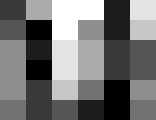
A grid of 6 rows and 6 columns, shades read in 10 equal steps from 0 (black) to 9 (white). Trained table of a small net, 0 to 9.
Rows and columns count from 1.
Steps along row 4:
down up down down up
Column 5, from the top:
1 1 2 2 0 0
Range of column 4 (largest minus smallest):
8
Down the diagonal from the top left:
2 0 8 6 0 4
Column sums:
24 11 44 31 6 30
